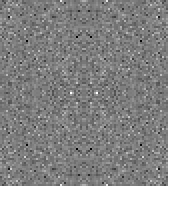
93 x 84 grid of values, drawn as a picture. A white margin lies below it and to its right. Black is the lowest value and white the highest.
Grain: fine. Mirror symmetry: left to right and top to bottom. Odd rows or columns: none. Seam: none. Histogram: heavy tails on both sides. Stripes: none. Slope: none. Average level on the scale: 50%.
